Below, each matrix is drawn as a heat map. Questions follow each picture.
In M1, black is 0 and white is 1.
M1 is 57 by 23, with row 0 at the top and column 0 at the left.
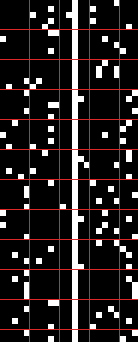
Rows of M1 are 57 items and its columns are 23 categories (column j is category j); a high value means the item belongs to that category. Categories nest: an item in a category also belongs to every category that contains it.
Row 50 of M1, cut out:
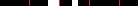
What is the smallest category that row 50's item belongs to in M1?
9
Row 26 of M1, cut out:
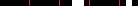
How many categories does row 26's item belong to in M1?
3
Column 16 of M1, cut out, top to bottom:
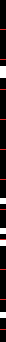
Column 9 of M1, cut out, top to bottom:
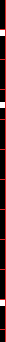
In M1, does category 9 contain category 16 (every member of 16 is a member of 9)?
no
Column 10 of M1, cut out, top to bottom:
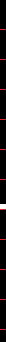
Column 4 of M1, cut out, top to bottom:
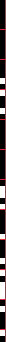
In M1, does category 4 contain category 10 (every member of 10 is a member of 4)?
yes
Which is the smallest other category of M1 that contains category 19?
12
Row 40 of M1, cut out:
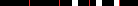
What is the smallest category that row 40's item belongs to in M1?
16
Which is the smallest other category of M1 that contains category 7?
21
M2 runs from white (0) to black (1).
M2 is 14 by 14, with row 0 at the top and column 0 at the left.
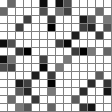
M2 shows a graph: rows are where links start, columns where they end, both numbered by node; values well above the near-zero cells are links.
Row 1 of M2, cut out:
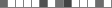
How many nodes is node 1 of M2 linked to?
5
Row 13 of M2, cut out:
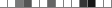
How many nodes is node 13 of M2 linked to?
5
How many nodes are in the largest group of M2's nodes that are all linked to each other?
6
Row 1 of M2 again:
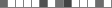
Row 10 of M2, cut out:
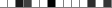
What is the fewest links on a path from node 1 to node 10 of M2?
4
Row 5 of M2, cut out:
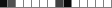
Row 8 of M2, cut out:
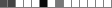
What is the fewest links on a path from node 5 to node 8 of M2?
1
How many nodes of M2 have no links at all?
0
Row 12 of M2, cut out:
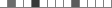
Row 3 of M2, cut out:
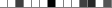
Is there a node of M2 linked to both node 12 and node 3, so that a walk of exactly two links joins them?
no
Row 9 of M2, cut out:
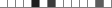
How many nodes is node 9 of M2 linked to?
3
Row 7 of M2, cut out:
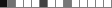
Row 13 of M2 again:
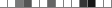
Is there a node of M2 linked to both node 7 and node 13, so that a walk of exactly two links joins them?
no
